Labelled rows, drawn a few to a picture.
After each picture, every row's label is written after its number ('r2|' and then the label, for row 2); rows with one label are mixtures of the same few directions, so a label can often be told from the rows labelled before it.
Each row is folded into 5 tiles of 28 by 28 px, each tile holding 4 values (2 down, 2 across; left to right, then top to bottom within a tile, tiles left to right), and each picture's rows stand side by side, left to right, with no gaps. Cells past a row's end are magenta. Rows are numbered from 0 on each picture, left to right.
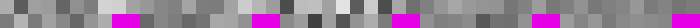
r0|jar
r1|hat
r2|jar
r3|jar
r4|jar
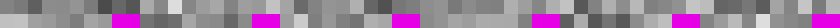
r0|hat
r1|hat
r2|hat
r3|jar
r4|hat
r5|jar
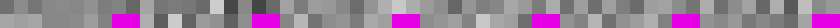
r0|hat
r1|jar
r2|jar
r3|jar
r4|hat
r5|jar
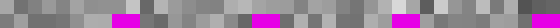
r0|hat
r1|hat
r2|jar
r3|jar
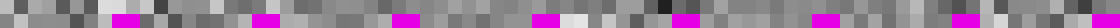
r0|jar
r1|hat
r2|hat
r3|jar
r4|hat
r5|hat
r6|jar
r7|hat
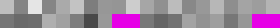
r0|hat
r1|hat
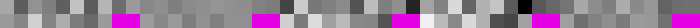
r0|jar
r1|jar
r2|hat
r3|hat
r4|jar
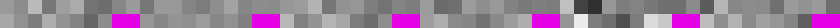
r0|hat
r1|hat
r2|hat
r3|hat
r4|hat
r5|hat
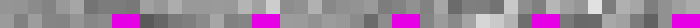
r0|jar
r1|hat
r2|hat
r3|jar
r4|hat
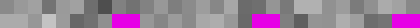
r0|hat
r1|jar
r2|hat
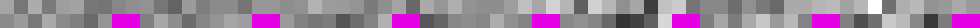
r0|hat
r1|hat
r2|jar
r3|hat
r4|jar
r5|jar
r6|hat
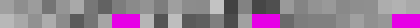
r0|hat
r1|jar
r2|hat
